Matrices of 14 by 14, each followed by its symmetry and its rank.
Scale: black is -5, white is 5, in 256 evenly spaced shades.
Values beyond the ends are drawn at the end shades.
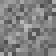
symmetric, full rank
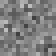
symmetric, full rank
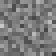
neither, full rank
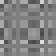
symmetric, rank one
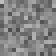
neither, full rank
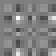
symmetric, rank one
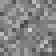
symmetric, full rank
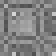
symmetric, rank two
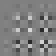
symmetric, rank one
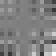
symmetric, rank one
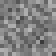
symmetric, full rank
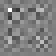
symmetric, rank two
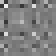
symmetric, rank two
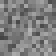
neither, full rank
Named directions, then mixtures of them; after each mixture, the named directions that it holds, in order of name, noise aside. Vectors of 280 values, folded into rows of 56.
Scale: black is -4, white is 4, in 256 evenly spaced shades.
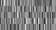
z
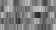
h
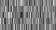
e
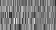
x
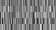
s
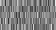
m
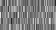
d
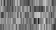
h, z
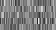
h, s, z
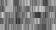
h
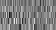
m, x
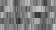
h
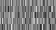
s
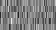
d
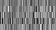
s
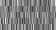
m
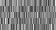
m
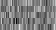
h, x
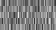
d, s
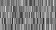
e, s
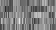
e, h, x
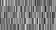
z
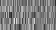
x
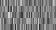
e, z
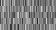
s, x, z
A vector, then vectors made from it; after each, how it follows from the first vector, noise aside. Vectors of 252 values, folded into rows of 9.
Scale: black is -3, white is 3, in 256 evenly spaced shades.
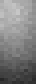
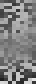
sign-scrambled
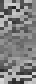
sign-scrambled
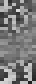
sign-scrambled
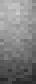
copied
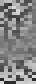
sign-scrambled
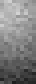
copied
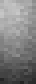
copied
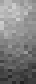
copied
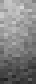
copied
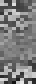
sign-scrambled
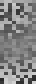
sign-scrambled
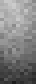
copied
